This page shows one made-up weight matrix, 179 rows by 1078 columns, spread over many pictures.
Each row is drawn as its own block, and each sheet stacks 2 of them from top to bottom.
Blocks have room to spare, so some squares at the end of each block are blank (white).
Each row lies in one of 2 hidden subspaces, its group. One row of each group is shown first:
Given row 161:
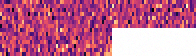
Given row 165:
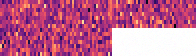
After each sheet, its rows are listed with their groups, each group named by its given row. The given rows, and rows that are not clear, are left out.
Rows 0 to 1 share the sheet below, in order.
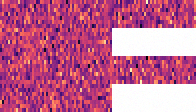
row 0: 165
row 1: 165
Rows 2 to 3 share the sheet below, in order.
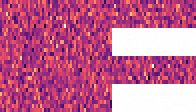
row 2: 165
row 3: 161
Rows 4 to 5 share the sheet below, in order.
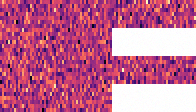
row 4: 165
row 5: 161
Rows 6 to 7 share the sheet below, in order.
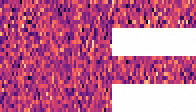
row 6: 161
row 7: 161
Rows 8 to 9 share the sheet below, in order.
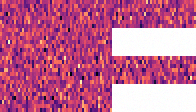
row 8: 165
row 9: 165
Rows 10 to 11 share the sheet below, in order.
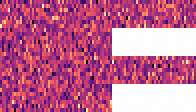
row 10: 161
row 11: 161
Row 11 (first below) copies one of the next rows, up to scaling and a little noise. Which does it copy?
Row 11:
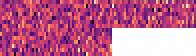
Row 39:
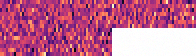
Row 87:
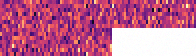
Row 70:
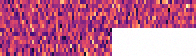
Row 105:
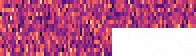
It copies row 87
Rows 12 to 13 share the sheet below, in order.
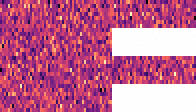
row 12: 165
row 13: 161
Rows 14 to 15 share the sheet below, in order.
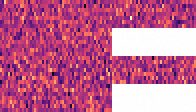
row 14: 161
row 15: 161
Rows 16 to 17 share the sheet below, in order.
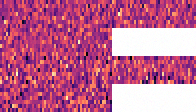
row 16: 161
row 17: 161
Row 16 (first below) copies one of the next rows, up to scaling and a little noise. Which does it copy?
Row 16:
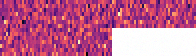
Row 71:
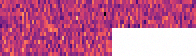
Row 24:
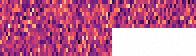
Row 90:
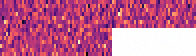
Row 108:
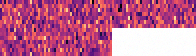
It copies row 90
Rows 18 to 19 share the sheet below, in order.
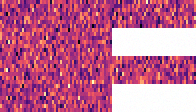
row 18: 165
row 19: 165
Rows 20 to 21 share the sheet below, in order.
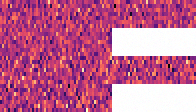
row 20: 165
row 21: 161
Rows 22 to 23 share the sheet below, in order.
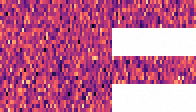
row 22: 165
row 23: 161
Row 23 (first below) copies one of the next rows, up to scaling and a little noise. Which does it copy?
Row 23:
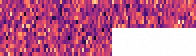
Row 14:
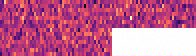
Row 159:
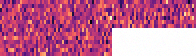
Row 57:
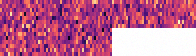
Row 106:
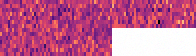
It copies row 57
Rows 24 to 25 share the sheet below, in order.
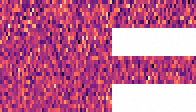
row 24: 161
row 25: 161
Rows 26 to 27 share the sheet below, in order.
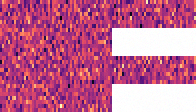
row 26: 165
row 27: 165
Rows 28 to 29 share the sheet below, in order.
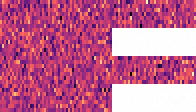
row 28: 165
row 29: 161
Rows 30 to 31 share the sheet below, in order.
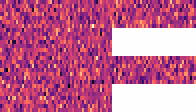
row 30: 165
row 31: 165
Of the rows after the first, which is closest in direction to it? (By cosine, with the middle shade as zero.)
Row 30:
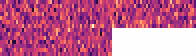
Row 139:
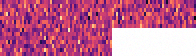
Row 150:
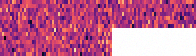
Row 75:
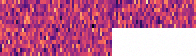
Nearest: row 139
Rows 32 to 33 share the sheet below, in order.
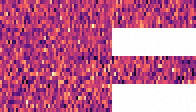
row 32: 165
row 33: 161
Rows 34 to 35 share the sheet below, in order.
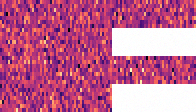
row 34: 165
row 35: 165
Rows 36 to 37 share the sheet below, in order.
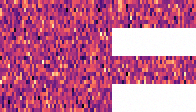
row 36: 161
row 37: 161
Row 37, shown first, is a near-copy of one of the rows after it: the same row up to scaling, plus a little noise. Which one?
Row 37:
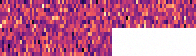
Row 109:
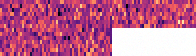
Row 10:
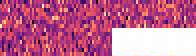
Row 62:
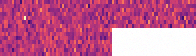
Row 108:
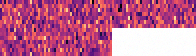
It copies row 10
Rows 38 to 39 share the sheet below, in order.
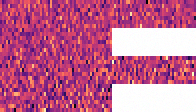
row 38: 165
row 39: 161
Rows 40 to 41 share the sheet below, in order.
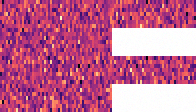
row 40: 165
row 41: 165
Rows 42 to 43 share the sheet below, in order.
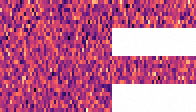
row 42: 161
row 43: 161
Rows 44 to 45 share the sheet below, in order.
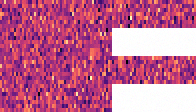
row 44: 161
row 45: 161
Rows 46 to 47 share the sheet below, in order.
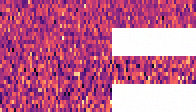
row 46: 161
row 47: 161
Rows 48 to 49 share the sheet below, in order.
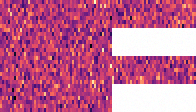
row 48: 161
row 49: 165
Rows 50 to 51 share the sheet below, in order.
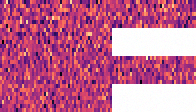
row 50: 161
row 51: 165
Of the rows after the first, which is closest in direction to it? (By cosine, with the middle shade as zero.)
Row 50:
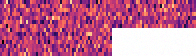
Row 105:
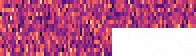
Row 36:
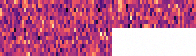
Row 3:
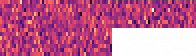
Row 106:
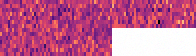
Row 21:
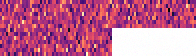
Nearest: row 21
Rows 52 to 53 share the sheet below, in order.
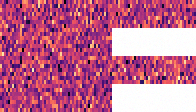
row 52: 161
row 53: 161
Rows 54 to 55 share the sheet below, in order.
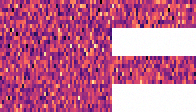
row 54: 161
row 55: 165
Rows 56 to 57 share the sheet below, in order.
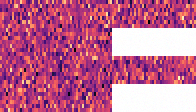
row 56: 161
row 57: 161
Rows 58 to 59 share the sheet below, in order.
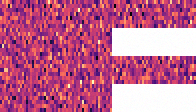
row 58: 165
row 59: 165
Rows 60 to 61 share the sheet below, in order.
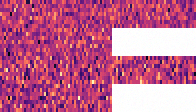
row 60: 161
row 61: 165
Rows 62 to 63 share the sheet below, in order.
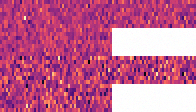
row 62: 161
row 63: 161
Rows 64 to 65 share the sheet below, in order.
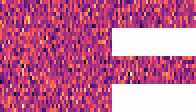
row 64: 165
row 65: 161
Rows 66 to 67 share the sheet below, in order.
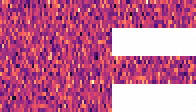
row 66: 165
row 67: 165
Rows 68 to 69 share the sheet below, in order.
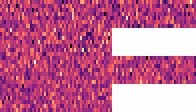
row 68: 161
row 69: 165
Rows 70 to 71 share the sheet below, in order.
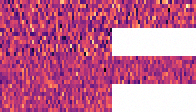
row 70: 161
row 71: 161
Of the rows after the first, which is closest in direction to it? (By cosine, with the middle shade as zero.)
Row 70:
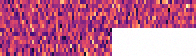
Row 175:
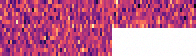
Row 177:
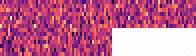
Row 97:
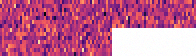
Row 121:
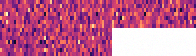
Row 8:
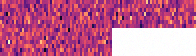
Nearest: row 177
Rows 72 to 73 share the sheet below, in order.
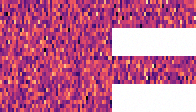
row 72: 165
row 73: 161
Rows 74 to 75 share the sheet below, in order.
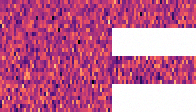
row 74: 161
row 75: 165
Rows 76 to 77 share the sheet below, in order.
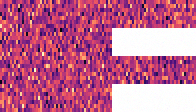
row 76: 161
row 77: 161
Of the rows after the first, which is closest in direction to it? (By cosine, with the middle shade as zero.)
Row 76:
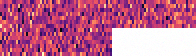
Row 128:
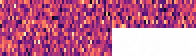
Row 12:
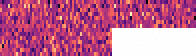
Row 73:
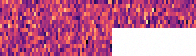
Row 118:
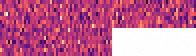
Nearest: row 73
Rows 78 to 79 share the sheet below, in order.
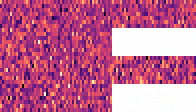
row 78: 161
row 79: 165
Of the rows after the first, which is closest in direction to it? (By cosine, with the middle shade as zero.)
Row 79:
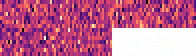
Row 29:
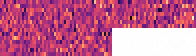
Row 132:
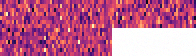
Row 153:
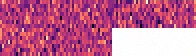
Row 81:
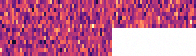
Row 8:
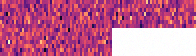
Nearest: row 132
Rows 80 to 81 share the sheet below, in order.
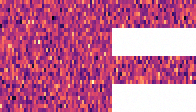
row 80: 161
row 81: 165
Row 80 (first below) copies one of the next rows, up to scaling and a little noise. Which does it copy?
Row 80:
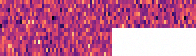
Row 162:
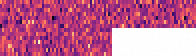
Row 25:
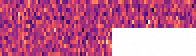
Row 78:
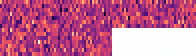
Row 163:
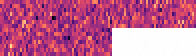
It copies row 162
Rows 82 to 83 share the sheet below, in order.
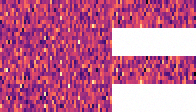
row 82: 165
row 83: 165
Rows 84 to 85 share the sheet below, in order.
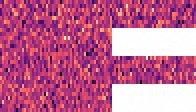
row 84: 161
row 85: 165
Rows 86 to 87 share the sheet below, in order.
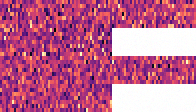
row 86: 161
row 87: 161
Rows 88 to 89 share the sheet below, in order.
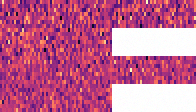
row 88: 165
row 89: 165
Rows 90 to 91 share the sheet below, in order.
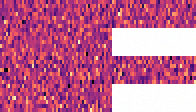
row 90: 161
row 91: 165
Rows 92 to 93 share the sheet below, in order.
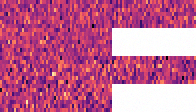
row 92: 165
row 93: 161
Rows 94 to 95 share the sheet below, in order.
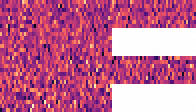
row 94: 161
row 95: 161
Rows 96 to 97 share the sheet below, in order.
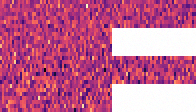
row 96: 161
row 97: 161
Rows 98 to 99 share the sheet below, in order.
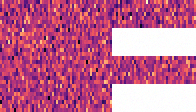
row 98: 165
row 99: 161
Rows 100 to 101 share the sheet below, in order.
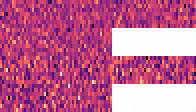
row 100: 165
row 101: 165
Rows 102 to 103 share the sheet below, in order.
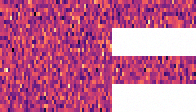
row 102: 161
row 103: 165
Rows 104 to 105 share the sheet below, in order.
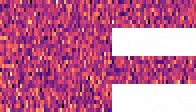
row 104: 161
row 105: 161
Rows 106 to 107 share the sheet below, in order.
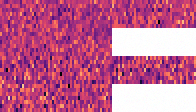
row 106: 161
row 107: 165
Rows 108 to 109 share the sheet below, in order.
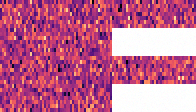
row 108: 161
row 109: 161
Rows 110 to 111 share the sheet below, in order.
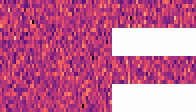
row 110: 161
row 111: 161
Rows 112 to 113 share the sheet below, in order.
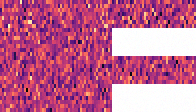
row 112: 161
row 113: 161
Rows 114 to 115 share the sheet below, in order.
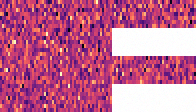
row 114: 165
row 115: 165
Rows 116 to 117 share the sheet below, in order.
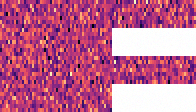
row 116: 165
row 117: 165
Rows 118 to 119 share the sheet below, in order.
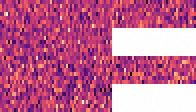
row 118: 165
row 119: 161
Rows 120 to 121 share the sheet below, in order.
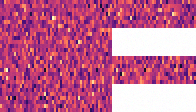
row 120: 161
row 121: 165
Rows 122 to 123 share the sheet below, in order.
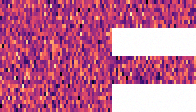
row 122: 165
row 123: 165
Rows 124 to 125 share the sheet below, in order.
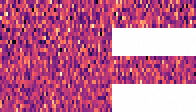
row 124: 165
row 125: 165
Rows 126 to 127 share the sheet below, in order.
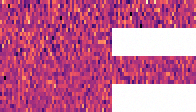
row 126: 165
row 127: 161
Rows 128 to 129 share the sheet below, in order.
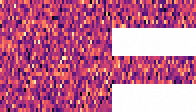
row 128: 161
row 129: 161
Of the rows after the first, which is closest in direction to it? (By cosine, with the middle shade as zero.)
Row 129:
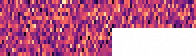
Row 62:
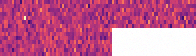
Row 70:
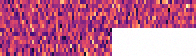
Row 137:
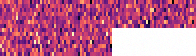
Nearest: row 70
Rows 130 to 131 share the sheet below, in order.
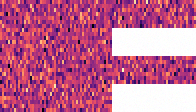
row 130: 165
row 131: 161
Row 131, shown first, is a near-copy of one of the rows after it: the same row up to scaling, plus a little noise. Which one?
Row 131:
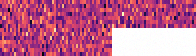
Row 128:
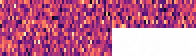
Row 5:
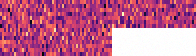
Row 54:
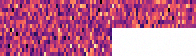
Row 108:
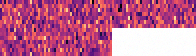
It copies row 5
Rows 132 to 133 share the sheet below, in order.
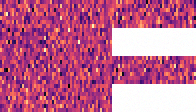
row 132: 165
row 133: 165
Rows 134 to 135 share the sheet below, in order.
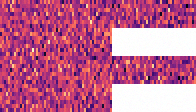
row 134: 161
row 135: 161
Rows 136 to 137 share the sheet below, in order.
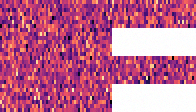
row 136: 161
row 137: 161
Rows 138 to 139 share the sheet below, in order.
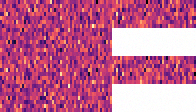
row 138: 165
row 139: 165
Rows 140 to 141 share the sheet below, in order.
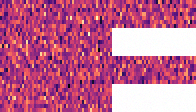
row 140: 165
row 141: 165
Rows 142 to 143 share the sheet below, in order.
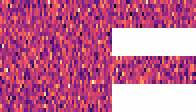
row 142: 165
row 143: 165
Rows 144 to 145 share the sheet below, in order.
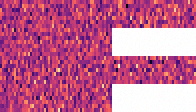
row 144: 161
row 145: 165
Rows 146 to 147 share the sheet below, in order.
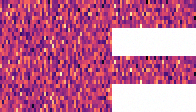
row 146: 165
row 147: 165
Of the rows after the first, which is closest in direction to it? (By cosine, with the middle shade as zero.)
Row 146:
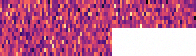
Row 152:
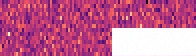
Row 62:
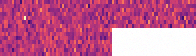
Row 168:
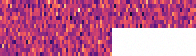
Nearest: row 152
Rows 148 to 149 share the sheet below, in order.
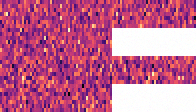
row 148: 165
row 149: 161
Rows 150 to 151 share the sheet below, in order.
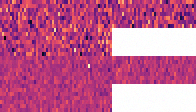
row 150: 161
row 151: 161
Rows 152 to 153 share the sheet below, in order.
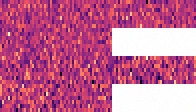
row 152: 165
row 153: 165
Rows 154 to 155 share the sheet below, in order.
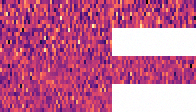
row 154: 165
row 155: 161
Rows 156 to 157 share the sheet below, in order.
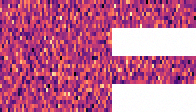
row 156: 165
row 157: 161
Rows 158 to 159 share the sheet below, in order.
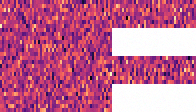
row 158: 161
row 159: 161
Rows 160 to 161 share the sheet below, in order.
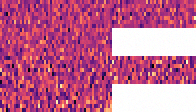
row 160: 165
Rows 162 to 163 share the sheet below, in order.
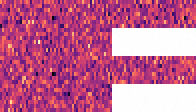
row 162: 161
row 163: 161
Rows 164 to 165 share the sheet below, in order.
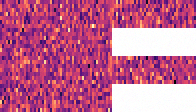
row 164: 165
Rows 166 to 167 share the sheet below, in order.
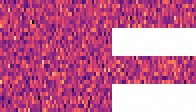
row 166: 161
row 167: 161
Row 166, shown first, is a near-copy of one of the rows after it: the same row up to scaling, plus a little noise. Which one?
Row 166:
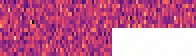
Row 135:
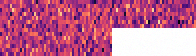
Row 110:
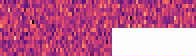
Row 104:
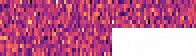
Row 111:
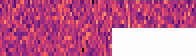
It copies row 110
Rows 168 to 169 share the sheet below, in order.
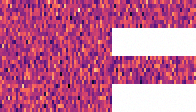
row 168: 165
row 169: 165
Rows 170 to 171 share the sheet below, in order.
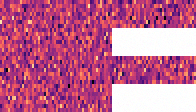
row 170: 161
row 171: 165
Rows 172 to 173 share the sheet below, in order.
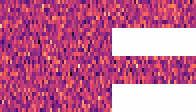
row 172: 161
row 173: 165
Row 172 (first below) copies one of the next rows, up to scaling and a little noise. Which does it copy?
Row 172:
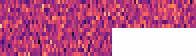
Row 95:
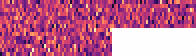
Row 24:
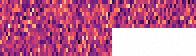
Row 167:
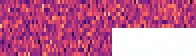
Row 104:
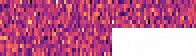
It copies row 167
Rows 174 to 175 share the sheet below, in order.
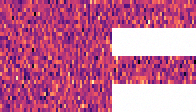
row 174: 161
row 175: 165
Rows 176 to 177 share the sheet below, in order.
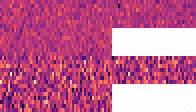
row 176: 161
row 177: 161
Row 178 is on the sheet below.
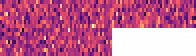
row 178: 165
